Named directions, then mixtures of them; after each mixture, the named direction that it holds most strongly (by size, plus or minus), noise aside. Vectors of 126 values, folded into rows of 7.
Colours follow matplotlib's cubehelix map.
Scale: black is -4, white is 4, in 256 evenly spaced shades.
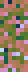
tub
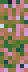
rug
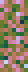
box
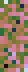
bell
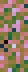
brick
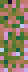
tub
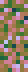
brick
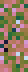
brick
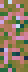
tub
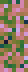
rug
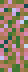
brick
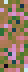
bell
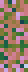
box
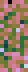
rug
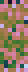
rug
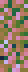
brick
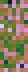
rug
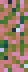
box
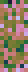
rug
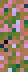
brick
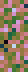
brick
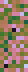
bell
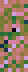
brick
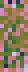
bell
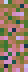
bell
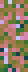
tub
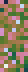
bell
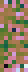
bell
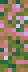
box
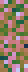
box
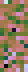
bell
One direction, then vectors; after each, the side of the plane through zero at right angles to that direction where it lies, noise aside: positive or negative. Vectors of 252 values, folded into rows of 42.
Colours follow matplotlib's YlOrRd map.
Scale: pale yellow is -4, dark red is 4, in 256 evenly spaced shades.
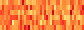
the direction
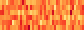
positive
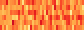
negative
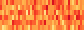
negative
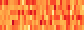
negative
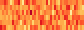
negative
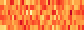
positive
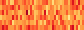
positive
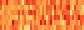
negative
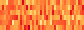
positive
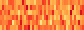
positive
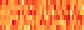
negative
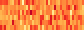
negative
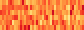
positive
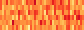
negative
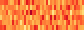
negative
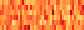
positive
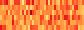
negative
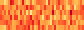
positive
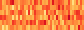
negative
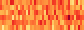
negative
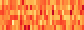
positive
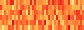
negative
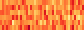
positive
